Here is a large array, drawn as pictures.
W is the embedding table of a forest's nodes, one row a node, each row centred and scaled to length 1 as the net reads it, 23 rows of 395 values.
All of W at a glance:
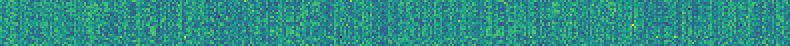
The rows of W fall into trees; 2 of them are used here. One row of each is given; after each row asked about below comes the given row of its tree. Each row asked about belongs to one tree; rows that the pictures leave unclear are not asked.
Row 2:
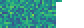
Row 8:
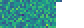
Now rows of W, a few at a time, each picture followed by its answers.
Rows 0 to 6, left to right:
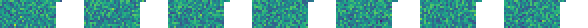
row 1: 2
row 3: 8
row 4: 2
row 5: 2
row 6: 8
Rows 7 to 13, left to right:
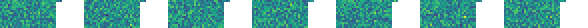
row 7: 2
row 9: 8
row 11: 2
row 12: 2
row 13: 8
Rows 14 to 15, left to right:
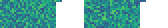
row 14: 8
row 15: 8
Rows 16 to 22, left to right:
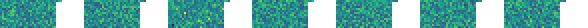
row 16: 8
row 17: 8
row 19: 2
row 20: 8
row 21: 8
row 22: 2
